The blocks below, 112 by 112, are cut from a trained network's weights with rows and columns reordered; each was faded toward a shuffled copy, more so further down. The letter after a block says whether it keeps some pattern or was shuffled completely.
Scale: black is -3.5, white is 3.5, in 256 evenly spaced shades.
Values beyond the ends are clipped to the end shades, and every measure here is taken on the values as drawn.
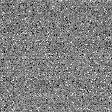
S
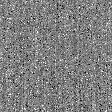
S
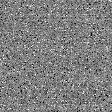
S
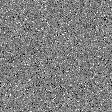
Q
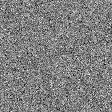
Q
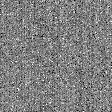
S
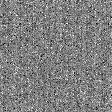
S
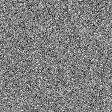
Q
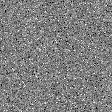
Q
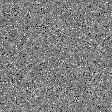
S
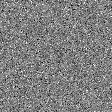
Q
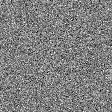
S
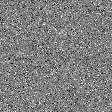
Q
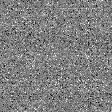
S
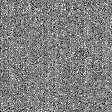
S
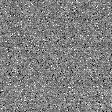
S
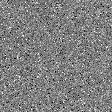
Q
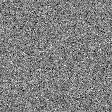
Q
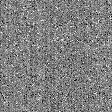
S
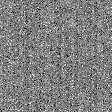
S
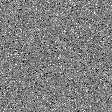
Q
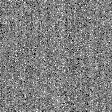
S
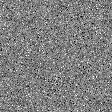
Q
